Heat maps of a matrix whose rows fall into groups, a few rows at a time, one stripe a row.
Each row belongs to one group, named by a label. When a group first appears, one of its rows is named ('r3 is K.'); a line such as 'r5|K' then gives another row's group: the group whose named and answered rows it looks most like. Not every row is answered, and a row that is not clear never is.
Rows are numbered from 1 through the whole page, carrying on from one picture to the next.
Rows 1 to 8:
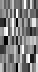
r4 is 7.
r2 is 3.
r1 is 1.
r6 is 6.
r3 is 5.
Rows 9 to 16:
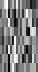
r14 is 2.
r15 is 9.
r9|7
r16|5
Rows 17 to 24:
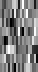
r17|6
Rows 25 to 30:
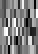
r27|2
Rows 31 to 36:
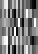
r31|7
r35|7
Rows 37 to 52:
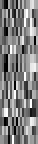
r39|1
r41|6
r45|1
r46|3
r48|1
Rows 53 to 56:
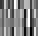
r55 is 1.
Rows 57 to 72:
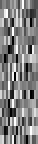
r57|6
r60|5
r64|2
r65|3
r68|5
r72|3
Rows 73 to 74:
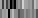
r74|5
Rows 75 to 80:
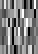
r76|6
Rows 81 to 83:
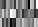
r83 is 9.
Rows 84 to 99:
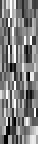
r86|2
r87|5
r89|2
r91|9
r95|2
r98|9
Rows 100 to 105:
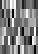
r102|5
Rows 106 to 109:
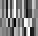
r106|2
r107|2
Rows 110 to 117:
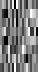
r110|3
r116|2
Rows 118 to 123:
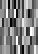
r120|9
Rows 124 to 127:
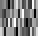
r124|9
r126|2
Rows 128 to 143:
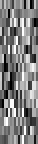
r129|5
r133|2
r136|9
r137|9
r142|1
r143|6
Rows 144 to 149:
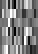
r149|7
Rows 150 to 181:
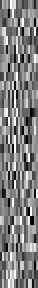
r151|5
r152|6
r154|7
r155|3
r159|3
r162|7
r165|2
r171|6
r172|5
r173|1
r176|6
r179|6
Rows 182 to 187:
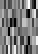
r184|9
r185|5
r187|2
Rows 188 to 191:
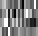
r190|7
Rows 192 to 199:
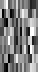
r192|7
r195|1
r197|1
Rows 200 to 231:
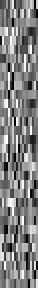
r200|1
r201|6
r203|7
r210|5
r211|7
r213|3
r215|7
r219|3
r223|5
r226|3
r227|9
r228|3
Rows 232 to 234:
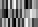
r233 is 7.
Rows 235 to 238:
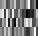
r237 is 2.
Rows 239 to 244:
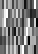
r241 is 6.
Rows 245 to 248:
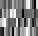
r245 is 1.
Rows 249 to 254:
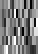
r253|2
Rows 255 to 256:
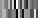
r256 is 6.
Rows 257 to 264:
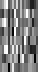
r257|7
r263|6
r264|5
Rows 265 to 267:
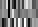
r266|5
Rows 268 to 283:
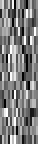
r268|3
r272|1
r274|2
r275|2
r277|1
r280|7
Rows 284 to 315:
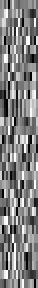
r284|5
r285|7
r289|5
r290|7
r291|5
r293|5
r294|5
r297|3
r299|9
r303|9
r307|5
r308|7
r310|5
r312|2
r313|2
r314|7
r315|6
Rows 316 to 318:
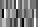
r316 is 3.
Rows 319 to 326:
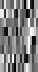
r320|3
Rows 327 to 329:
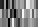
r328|9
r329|5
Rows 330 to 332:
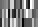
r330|1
